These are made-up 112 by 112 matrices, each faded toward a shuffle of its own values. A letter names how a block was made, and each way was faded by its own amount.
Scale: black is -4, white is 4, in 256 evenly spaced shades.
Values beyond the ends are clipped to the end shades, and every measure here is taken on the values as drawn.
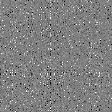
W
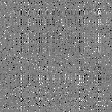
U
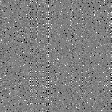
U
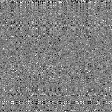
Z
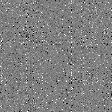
W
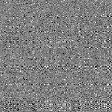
Z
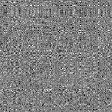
Z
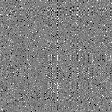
U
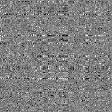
Z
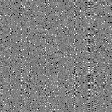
U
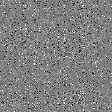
W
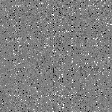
W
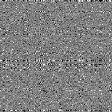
Z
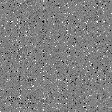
W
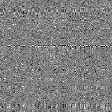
Z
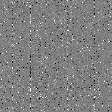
W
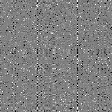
U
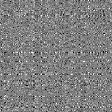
Z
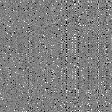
U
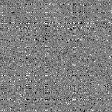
Z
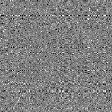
Z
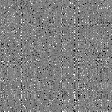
U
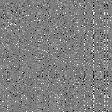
U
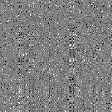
U
